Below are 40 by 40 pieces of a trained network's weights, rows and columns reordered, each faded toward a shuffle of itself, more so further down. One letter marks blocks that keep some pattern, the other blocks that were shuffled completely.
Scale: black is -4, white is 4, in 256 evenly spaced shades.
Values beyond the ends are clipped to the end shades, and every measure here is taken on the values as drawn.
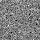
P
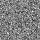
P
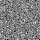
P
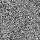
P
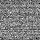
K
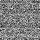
K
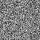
P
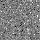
P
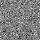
K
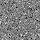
P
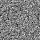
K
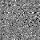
K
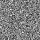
K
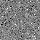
P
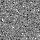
P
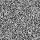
P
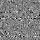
K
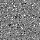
K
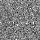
K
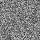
P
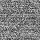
K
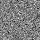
P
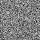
P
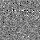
K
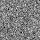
P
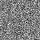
P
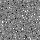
P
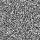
P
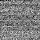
K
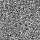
P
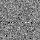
K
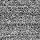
K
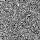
P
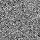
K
